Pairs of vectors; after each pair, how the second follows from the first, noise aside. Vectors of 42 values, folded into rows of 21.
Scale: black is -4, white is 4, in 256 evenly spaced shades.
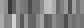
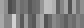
copied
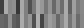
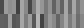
copied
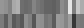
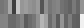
shuffled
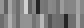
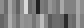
copied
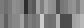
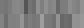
shrunk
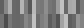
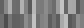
copied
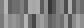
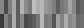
shuffled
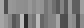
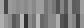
copied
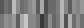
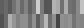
shuffled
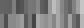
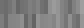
shrunk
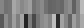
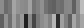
copied
